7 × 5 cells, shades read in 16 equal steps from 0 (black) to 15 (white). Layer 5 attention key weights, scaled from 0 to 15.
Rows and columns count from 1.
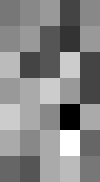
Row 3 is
11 4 5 12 4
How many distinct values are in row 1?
4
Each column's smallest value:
6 4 5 0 4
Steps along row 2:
up down down up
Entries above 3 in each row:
5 4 5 5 4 5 5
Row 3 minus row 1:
4 -4 -4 8 -4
